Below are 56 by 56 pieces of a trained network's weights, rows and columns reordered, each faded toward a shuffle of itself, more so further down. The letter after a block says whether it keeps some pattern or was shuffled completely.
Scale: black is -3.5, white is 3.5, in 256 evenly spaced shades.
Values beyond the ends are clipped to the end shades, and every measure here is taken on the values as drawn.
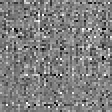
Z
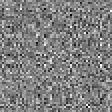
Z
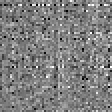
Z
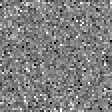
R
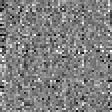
Z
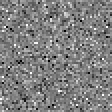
R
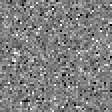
R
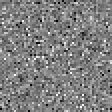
R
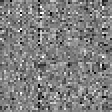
Z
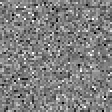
R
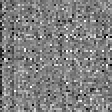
Z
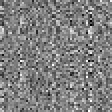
Z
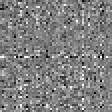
Z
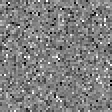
R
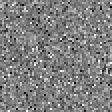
R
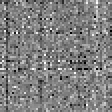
Z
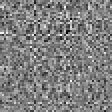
Z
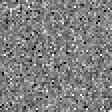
R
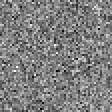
R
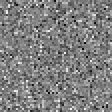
R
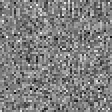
Z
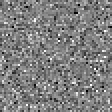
R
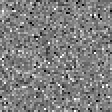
R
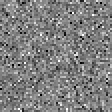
R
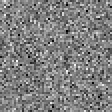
R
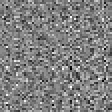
Z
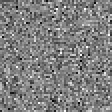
R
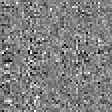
Z
